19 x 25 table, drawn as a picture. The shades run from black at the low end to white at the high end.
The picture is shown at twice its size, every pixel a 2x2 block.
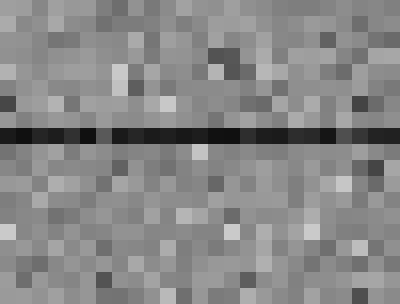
Odd lines: row 9. Calmest part: top left. Slope: none. Histogram: skewed, a long tail of low values.
